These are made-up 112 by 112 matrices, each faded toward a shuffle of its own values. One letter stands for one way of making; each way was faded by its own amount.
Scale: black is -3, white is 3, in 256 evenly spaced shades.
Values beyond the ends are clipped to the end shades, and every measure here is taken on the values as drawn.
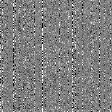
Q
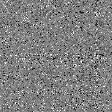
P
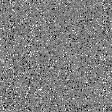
P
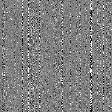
Q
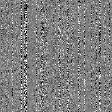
Q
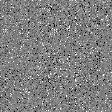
P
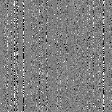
Q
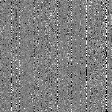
Q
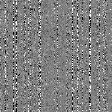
Q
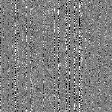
Q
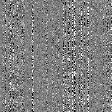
Q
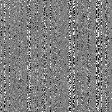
Q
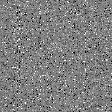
P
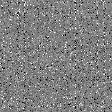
P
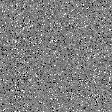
P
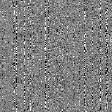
Q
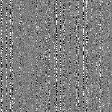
Q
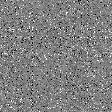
P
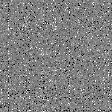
P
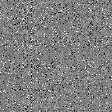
P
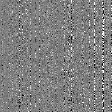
Q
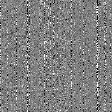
Q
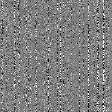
Q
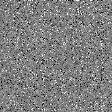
P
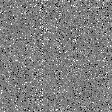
P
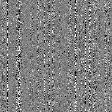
Q
